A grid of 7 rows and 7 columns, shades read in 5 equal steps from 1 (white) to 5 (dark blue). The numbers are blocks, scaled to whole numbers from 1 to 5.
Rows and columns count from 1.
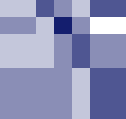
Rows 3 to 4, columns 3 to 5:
2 3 4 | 2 3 4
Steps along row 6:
same same same down up same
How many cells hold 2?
13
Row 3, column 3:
2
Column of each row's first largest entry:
3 4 5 5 6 6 6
